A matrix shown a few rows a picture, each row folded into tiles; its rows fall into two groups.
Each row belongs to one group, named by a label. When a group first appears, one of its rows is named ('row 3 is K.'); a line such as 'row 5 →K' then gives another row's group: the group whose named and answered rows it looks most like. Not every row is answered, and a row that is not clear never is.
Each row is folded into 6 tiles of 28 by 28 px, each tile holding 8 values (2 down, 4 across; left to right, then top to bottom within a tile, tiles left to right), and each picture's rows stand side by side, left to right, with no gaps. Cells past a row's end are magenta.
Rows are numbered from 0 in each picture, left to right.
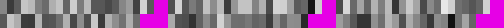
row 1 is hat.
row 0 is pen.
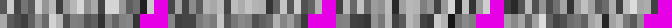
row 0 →hat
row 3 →pen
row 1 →hat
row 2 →hat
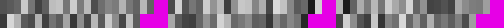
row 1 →hat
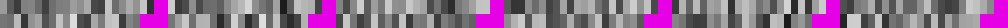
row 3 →pen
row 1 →pen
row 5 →pen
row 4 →hat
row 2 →pen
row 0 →pen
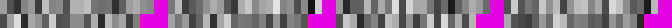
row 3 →hat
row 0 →pen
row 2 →pen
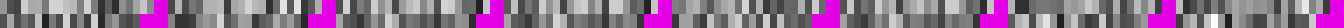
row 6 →pen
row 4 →pen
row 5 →hat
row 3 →hat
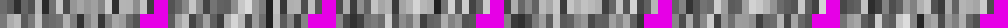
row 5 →pen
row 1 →pen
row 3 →hat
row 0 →pen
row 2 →hat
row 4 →hat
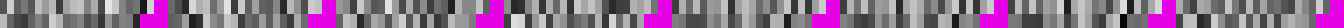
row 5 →hat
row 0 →hat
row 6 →hat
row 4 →hat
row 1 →pen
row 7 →pen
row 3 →pen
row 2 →pen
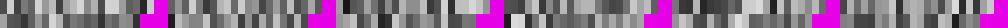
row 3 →pen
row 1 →pen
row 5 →hat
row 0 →hat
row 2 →pen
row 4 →pen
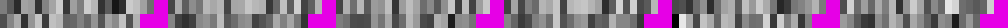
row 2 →hat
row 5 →hat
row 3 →hat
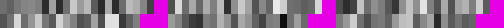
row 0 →pen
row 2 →pen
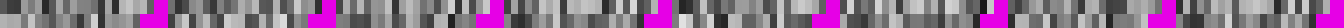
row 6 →pen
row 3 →hat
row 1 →pen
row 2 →hat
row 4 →pen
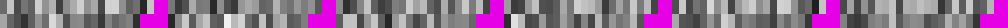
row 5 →hat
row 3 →pen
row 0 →hat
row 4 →hat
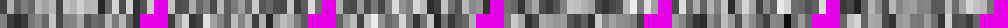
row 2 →pen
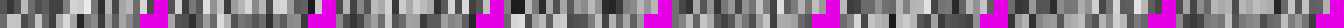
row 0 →pen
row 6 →pen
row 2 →hat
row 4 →pen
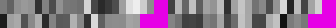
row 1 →hat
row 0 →pen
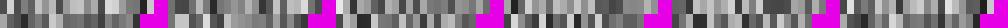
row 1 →pen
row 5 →hat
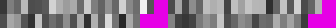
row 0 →pen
